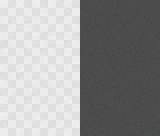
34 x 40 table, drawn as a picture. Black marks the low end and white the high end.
It is made of 1 by 2 panels. Panel 1,1: very high, checkered, faint in contrast. Panel 1,2: low, flat.
